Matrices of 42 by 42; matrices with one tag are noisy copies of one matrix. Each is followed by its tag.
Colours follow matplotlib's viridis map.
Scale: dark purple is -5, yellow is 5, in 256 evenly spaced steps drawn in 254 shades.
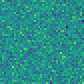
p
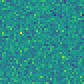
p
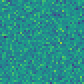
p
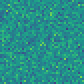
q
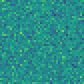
p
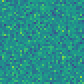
p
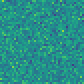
p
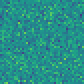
q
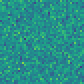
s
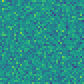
p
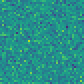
p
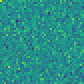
s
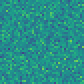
q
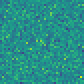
q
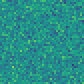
p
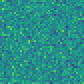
p
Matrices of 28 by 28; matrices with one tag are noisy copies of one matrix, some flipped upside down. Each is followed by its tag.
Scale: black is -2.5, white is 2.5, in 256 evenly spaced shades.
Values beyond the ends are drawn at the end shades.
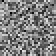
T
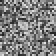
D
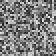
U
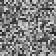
D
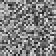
T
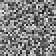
T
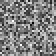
U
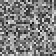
U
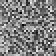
T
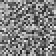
T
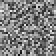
T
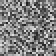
T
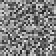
T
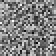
T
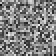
U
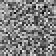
T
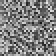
T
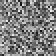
T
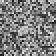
D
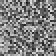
T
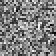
D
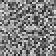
T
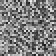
T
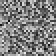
T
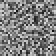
T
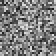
D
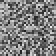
T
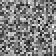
U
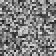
D
